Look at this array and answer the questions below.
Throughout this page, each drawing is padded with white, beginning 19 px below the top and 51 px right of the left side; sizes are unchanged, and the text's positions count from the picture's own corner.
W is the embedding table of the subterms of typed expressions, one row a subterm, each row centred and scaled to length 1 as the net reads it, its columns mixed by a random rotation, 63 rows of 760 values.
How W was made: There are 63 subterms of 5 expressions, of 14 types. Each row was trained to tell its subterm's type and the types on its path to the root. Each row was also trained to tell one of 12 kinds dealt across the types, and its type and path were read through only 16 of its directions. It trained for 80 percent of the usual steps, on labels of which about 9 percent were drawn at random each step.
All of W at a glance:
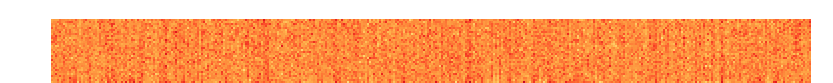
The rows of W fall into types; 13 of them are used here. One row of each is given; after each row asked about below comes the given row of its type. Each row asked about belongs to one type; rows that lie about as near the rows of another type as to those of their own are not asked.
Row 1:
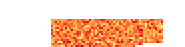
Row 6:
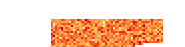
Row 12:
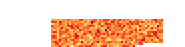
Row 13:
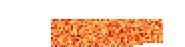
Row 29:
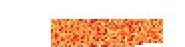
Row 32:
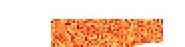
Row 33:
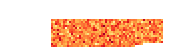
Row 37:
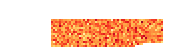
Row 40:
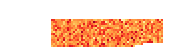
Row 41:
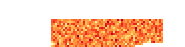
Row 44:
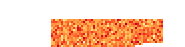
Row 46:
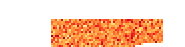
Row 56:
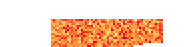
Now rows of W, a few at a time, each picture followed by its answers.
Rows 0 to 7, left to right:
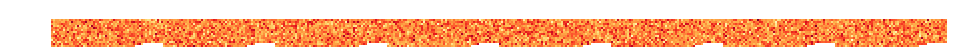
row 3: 13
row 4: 33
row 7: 33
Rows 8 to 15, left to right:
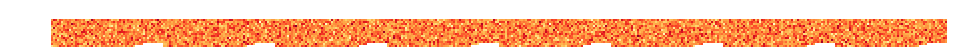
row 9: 29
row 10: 1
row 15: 32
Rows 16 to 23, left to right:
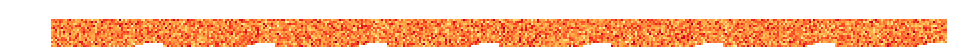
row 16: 12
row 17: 56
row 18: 56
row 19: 33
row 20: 32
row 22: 29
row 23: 56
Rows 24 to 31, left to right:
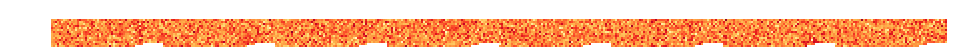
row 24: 12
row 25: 56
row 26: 37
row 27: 46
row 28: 13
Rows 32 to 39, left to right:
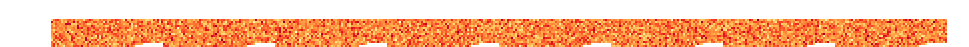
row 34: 46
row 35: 29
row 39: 29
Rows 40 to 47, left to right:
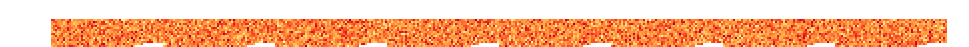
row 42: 46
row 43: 6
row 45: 41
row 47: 56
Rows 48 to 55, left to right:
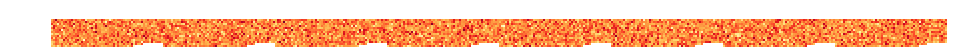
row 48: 13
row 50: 12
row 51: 37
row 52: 41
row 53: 32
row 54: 29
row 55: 12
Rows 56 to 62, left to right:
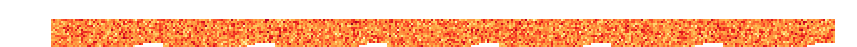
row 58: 46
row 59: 12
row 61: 32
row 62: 46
